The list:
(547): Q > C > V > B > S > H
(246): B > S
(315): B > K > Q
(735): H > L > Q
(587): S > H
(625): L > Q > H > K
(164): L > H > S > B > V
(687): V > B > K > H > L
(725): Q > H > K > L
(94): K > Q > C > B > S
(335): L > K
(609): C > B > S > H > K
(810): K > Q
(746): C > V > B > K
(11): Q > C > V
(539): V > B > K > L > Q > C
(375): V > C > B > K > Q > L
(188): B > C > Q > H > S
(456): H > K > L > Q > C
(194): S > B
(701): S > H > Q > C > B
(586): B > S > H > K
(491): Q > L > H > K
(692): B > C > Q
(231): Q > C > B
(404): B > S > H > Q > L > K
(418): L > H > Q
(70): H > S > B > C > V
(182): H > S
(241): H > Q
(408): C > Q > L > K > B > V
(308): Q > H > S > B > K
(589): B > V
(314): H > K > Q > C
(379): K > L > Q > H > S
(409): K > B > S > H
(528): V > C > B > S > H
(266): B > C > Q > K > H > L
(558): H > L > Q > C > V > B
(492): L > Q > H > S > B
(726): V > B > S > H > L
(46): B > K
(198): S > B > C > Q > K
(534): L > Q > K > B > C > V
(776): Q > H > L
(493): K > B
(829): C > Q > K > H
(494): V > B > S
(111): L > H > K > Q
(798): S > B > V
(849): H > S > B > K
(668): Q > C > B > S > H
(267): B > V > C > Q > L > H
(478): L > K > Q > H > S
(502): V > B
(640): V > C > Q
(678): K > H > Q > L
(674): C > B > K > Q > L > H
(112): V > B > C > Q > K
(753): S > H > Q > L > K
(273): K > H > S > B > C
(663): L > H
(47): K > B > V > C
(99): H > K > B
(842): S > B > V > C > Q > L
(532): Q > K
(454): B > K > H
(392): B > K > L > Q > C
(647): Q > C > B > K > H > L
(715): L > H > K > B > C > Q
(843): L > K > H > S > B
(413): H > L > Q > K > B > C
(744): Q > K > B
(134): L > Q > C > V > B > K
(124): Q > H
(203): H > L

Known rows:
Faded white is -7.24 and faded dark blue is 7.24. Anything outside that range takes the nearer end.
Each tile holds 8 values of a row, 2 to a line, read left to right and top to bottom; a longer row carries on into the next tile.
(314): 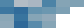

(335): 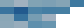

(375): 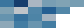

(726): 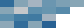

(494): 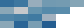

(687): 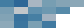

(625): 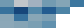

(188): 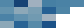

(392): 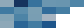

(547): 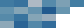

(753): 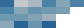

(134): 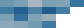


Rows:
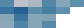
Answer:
(413)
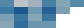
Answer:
(124)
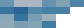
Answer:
(715)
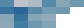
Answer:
(456)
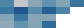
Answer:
(492)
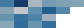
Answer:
(112)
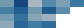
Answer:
(647)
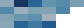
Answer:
(46)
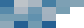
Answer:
(849)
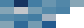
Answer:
(589)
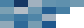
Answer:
(267)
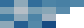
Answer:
(194)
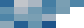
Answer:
(701)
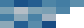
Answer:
(246)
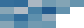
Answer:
(640)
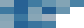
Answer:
(744)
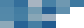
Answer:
(668)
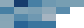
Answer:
(493)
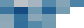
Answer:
(725)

